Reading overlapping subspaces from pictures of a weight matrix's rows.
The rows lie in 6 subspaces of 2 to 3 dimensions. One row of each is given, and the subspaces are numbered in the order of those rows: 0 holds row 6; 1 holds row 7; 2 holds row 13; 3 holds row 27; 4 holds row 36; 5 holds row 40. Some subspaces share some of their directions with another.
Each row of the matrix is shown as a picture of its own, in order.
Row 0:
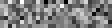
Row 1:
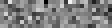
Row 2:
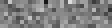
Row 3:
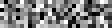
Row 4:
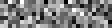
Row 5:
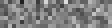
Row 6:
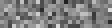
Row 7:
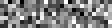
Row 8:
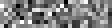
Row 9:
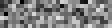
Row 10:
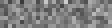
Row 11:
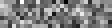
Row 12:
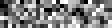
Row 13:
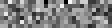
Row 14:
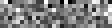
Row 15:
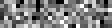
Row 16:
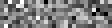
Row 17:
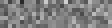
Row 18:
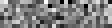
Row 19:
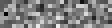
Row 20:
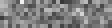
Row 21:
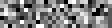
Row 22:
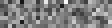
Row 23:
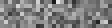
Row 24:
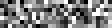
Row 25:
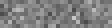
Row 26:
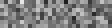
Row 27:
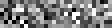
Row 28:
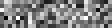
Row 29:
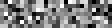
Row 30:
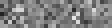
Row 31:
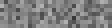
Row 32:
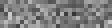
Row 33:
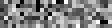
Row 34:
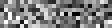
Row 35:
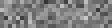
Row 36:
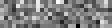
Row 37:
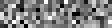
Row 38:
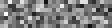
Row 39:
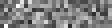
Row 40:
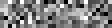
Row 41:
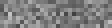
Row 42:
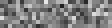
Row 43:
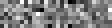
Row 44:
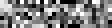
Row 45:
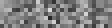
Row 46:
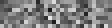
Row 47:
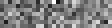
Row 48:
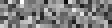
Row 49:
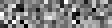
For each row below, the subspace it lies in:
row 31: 5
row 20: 0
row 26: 5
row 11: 2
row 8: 2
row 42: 4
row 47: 4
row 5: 4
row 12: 0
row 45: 1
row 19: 0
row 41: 3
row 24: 4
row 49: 3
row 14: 0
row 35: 5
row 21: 4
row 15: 4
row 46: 1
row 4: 1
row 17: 1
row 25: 3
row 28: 5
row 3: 5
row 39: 2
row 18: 0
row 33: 4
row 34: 3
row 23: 4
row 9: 0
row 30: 3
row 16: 2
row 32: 3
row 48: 1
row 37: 3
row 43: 2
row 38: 0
